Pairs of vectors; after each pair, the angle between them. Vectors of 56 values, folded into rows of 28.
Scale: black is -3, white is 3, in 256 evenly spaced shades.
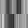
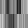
nearly parallel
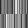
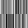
nearly opposite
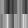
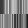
partly opposed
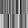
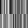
orthogonal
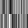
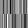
partly aligned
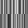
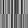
nearly opposite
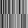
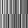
nearly opposite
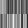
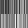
orthogonal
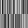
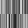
orthogonal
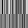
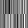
partly opposed
